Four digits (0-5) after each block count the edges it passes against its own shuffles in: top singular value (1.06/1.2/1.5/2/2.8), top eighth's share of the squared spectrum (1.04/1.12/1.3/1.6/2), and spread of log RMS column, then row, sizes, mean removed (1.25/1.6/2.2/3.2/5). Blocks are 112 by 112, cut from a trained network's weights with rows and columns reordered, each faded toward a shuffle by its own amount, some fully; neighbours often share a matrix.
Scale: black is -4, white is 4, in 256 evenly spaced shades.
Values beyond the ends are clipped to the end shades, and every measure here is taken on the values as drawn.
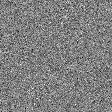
0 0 0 0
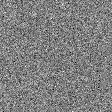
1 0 0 0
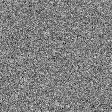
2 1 0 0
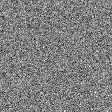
2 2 0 1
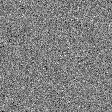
1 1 0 0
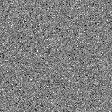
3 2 0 0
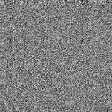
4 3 2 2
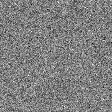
0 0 0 0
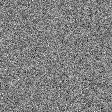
0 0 0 0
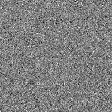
3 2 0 1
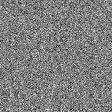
3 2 0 1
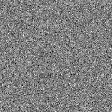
4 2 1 1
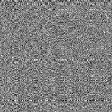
5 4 2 3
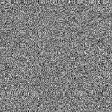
4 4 2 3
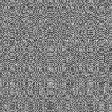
5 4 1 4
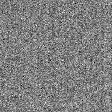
3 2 0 1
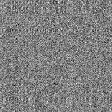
4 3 0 2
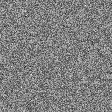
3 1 0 0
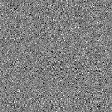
4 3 2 2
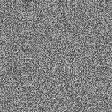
4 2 0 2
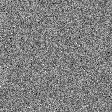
2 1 0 0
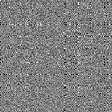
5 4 2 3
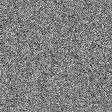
0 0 0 0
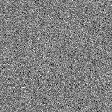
3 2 0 1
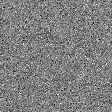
0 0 0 0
